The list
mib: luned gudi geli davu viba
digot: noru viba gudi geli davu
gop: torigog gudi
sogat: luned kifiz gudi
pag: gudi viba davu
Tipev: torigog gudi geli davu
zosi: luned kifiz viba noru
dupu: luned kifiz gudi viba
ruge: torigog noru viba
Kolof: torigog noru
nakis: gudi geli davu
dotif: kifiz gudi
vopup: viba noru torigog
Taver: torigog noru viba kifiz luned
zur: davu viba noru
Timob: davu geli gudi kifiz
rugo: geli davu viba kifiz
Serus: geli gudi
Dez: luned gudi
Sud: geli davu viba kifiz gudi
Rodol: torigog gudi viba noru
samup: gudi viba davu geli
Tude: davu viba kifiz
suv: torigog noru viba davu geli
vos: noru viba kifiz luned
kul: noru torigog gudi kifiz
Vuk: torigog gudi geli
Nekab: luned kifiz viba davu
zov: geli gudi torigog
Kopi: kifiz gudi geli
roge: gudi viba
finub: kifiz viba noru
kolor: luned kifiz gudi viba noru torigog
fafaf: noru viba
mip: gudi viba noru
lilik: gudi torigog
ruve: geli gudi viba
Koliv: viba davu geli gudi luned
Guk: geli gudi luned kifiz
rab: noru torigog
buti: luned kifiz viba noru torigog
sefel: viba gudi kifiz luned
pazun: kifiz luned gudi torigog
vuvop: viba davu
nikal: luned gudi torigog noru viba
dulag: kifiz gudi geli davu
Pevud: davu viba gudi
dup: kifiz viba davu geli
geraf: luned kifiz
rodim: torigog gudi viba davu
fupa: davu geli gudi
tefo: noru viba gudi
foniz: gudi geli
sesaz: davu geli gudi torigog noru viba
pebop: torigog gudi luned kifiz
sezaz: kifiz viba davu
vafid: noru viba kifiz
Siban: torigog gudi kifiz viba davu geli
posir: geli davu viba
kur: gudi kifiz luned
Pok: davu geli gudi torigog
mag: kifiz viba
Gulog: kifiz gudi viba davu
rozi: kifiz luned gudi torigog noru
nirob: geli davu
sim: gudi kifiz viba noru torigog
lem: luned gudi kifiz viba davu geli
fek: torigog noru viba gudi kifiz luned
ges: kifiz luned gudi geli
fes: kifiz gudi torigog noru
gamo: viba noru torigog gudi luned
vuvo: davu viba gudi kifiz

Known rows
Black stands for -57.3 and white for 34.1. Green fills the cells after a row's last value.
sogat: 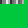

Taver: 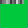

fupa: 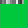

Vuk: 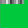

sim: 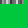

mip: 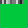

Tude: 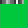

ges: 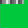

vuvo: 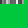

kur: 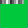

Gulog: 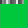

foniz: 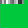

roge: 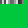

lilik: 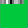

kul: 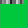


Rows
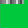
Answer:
Tipev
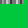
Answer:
Rodol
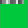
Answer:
dulag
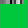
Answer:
Kolof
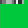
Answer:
posir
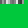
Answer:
nakis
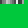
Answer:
rugo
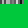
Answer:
tefo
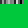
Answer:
fafaf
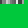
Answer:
Sud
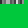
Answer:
vos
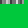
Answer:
kolor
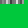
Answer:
rodim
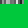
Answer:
digot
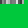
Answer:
mib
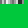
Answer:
Serus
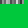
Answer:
gamo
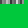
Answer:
fek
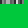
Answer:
vafid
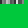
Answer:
finub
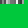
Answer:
Pevud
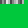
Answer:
Dez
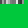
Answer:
samup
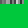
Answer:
ruge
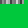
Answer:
nikal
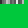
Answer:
Nekab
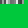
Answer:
pag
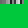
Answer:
rab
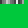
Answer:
dup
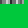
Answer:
rozi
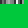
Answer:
zur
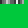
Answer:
sezaz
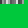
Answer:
sefel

